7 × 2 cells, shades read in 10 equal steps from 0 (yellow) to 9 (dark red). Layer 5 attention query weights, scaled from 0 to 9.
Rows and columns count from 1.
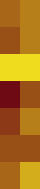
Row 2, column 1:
6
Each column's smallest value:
0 0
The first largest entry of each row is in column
1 1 1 1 1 1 1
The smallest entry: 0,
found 2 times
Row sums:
9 10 0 15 11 12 7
